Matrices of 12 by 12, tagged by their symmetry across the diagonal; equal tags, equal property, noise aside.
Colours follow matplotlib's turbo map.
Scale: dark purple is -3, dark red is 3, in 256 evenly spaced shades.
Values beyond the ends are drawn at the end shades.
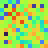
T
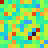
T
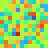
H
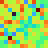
T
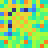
T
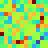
T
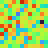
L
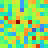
L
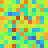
L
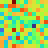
L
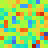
H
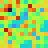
T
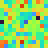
L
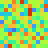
H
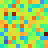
L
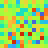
H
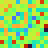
T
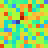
H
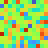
H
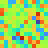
H
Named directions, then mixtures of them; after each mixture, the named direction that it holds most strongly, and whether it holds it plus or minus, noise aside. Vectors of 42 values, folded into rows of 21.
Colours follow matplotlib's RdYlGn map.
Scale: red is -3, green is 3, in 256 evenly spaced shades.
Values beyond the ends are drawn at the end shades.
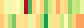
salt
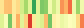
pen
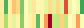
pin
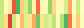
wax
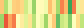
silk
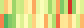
silk, minus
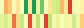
pen, plus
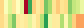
salt, plus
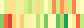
silk, plus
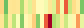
pin, plus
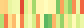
pin, minus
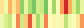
pen, plus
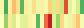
pin, plus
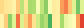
pen, plus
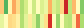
pin, plus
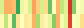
silk, minus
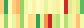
pin, plus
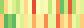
silk, minus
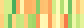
wax, minus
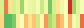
silk, minus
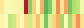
salt, plus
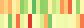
pen, plus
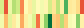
pin, minus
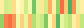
silk, plus
